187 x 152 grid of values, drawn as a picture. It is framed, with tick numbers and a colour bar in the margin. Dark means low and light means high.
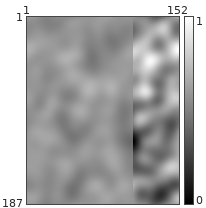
The distribution is heavy-tailed on both sides. The left part is calmer, up to a seam about 70% of the way across. The bottom right is the ninth with the lowest average. The top right is the ninth with the highest average. No lone cell stands out from its neighbours. The halves do not mirror each other.
